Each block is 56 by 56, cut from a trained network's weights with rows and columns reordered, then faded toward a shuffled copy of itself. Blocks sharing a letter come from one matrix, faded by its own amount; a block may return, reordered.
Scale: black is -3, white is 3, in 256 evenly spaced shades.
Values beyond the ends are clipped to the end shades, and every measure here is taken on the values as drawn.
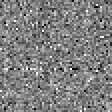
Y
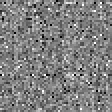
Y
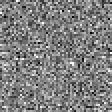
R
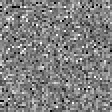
Y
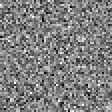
R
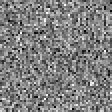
R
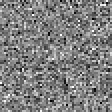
R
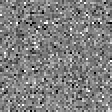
Y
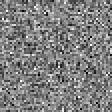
R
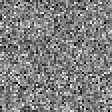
R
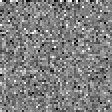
Y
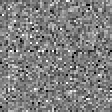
Y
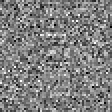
R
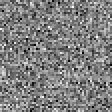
R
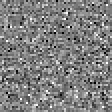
Y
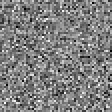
R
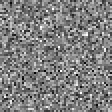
R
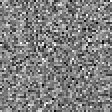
R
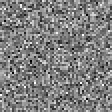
R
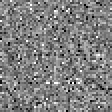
Y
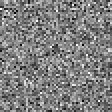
R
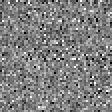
Y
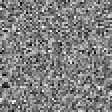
R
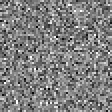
R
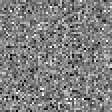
Y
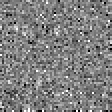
Y
